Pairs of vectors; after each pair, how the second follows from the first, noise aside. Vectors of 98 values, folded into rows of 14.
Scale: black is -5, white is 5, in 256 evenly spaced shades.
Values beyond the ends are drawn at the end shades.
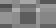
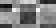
scaled up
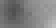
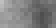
reversed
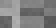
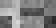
scaled up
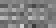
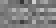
reversed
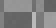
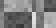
scaled up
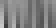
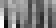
scaled up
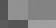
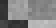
scaled up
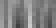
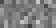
shuffled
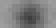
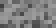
shuffled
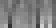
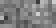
shuffled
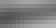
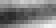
scaled up
